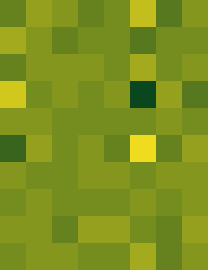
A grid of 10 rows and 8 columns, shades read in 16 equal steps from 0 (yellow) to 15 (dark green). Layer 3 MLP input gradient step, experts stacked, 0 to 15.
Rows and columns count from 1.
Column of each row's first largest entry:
7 6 1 6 3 1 2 1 3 7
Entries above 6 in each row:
6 7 7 6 8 5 8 8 5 7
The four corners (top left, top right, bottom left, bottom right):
9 7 8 7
